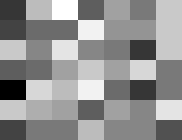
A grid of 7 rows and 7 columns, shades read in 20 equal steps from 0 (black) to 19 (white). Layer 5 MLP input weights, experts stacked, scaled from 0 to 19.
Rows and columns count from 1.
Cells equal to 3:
0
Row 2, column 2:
8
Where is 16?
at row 4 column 6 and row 5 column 2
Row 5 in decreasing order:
18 16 14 9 8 4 0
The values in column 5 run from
8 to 12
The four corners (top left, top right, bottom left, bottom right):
4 15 5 6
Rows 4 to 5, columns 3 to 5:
12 15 12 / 14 18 8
